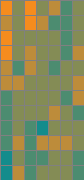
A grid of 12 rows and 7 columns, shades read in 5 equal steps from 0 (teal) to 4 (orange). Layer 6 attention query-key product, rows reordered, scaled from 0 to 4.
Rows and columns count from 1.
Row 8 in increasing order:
1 1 2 2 2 2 3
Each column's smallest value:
0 1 1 0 1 1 1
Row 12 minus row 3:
-4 1 -1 0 0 1 -1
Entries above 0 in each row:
7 7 7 7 7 7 7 7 6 7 6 6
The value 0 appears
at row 9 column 4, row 11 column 1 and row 12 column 1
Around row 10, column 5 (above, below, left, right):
2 2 3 3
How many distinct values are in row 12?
4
